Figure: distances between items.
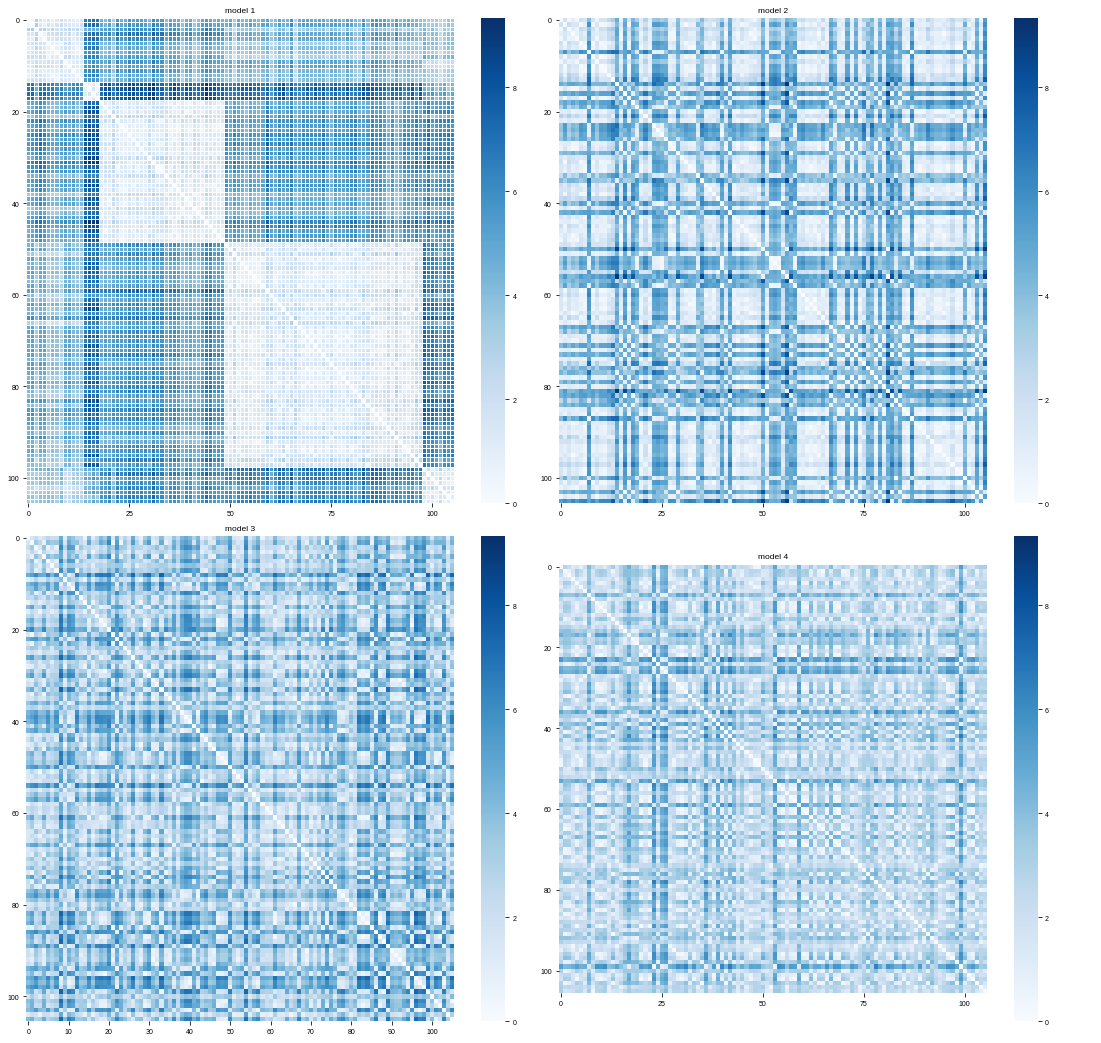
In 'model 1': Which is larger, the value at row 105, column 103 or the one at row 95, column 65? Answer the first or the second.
the second
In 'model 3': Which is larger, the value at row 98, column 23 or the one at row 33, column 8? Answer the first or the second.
the second
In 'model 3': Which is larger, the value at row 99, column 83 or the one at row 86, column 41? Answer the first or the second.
the second
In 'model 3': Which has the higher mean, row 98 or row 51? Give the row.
98
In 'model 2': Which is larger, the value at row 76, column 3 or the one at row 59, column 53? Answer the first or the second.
the second
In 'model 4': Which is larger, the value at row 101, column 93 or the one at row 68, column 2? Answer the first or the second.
the second
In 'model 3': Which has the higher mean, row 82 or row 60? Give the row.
82
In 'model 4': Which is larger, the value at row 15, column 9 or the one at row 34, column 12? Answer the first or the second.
the first
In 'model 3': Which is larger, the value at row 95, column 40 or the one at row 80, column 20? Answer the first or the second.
the first
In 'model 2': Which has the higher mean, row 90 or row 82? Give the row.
82
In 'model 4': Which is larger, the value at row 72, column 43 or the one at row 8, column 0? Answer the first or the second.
the first
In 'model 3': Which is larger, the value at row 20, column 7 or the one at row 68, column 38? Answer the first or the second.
the first
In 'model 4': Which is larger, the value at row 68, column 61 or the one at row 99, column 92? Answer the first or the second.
the second
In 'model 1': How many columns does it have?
106
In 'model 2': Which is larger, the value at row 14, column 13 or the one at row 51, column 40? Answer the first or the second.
the first
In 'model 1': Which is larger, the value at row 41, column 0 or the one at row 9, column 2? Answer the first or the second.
the first
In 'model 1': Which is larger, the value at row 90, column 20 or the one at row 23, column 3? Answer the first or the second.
the second
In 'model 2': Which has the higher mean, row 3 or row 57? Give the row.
57
